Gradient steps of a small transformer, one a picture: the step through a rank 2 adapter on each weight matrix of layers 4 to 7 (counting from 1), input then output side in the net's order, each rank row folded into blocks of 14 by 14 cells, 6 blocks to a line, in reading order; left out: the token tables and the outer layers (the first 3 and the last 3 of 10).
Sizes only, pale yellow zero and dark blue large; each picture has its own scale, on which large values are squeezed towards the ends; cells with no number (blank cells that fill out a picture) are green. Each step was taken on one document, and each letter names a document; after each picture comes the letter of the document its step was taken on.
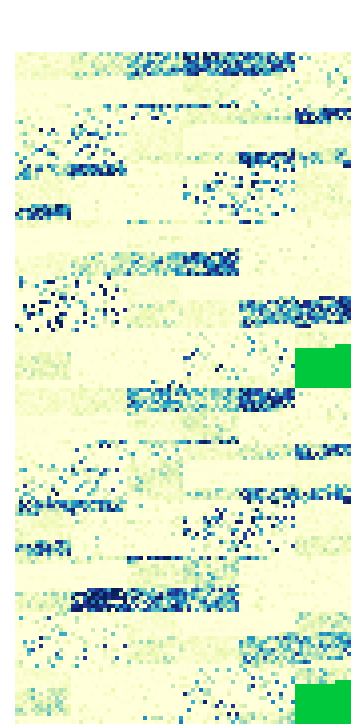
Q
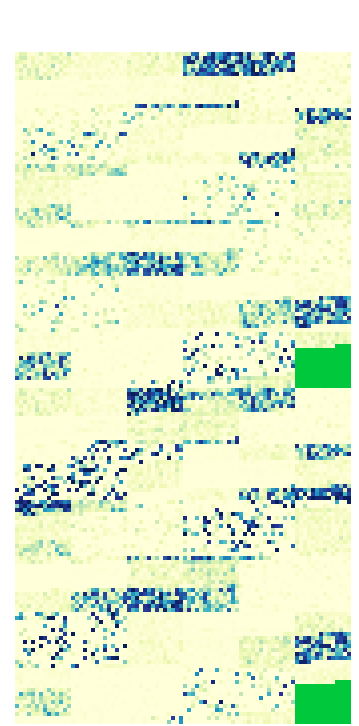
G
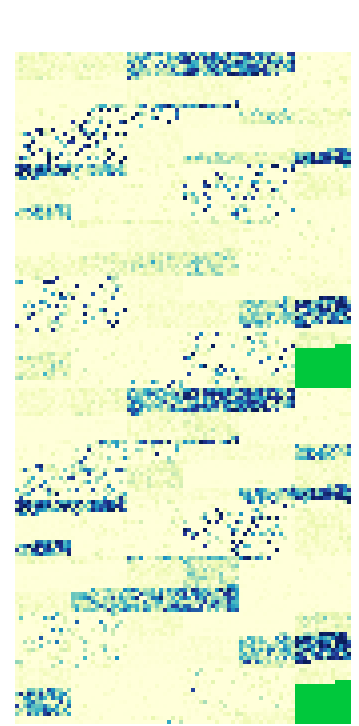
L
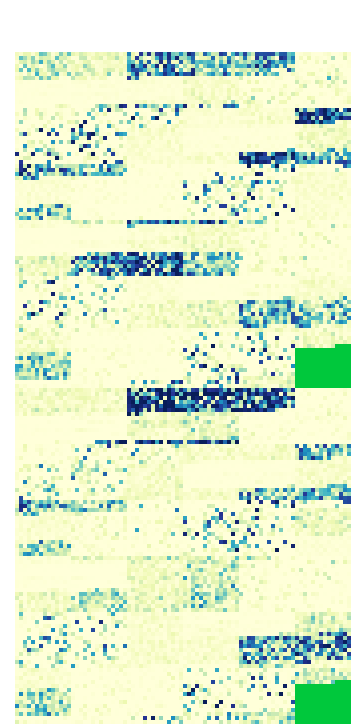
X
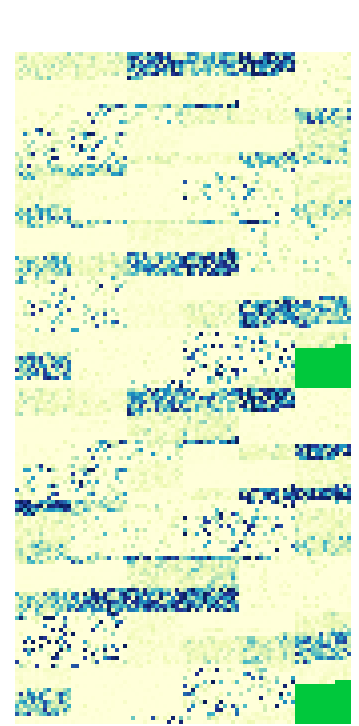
G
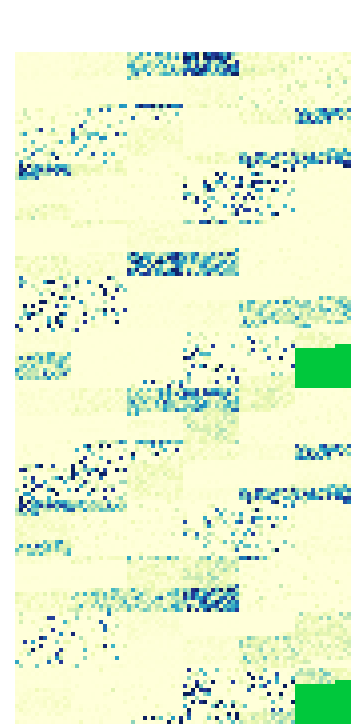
Q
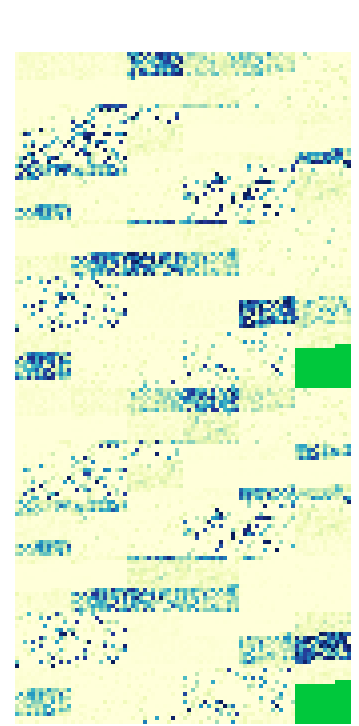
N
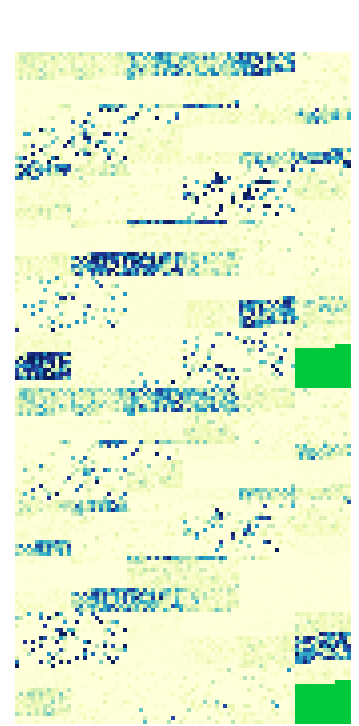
N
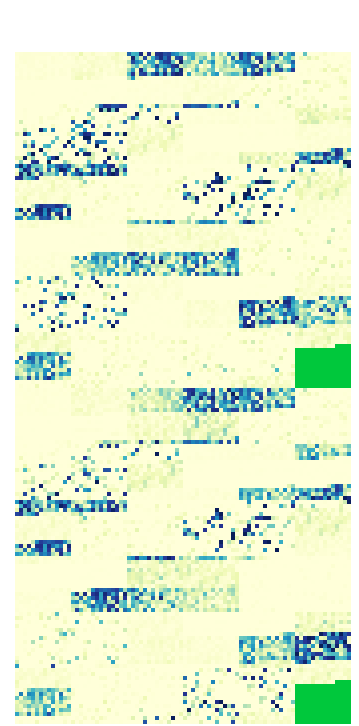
N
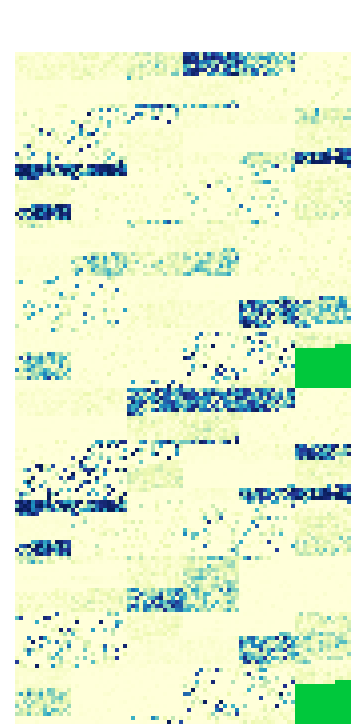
L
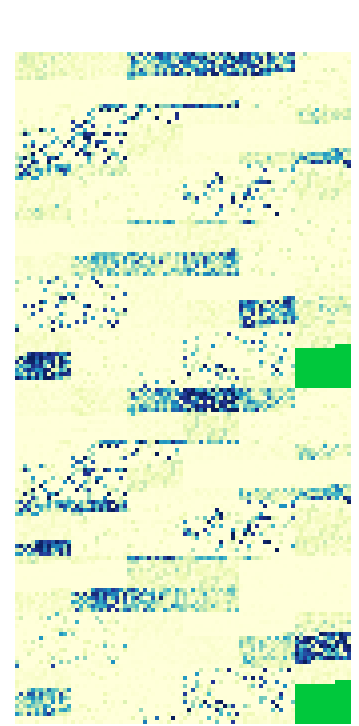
N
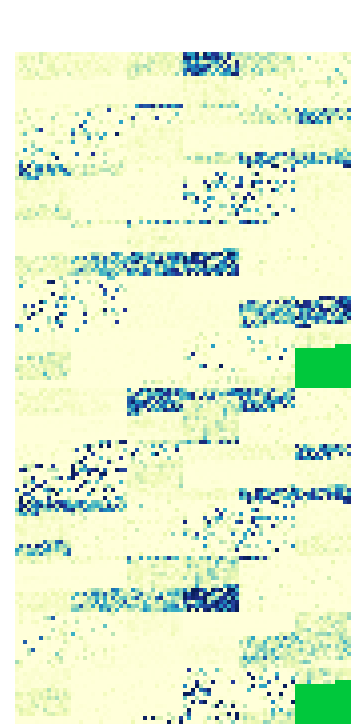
Q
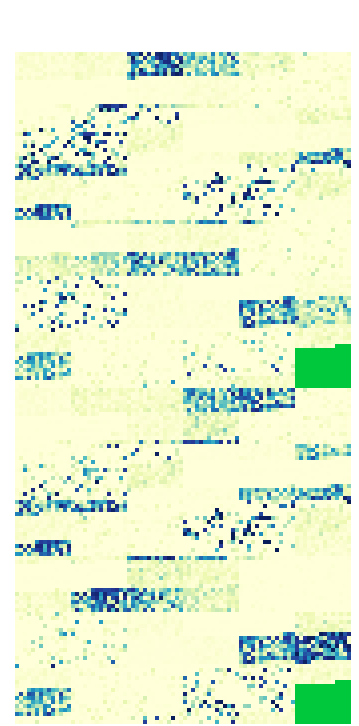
N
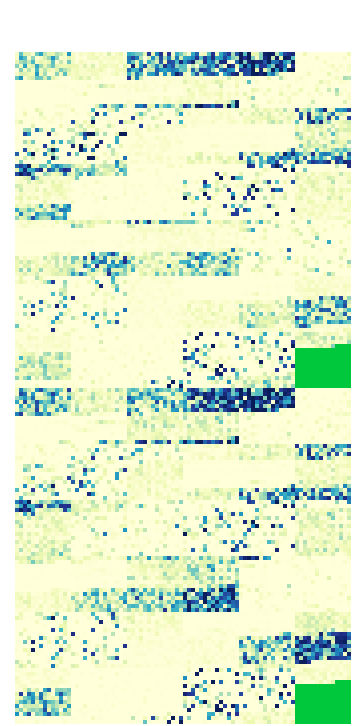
G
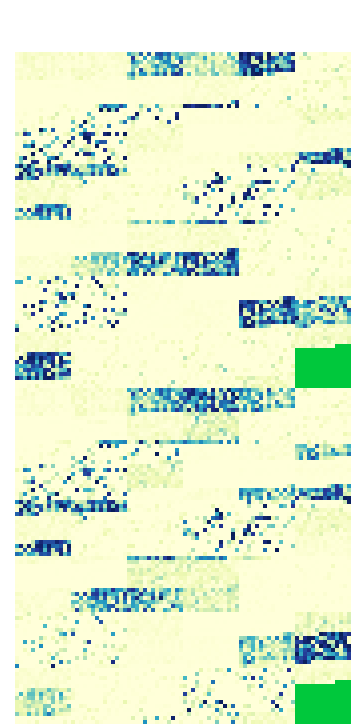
N
